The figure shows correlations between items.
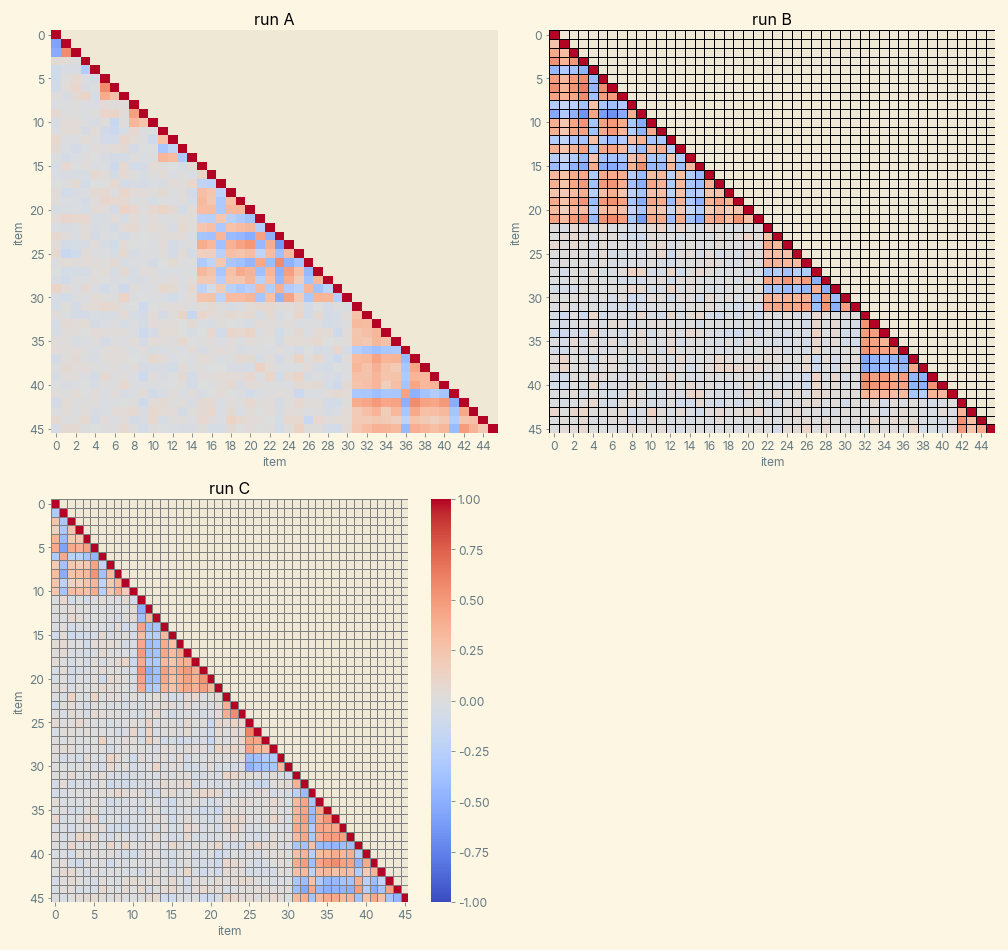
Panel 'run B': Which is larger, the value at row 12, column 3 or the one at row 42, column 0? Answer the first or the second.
the second
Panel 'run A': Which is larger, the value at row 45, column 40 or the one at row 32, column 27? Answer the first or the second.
the first
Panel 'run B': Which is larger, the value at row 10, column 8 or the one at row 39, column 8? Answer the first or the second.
the second
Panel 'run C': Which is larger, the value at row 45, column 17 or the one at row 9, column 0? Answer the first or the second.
the second
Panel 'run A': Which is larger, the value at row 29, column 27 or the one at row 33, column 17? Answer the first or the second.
the second
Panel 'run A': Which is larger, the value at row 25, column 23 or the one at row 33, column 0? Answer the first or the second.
the second
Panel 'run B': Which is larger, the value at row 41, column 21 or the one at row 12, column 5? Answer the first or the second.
the first
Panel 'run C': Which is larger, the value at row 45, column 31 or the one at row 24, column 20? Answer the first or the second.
the first
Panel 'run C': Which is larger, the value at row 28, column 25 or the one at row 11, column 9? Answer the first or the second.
the first
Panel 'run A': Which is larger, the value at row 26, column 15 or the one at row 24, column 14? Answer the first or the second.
the second
